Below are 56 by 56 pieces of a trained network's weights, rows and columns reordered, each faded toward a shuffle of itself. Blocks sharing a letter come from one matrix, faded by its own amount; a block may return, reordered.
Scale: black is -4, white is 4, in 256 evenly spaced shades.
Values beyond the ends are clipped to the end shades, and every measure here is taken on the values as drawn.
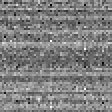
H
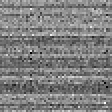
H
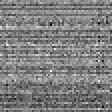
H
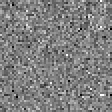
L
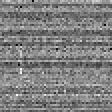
H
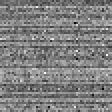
H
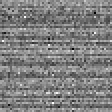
H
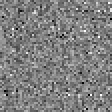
L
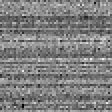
H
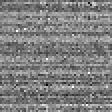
H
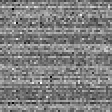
H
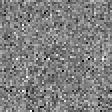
L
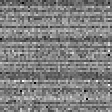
H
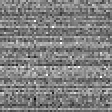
H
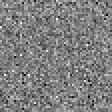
L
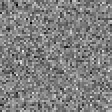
L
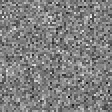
L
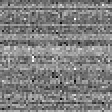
H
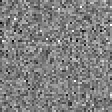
L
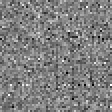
L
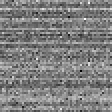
H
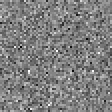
L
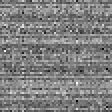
H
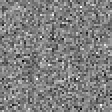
L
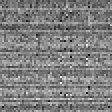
H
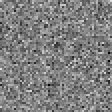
L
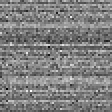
H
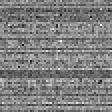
H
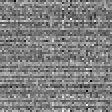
H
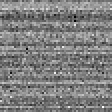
H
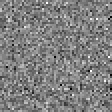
L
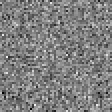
L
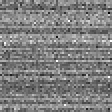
H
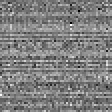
H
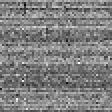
H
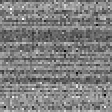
H
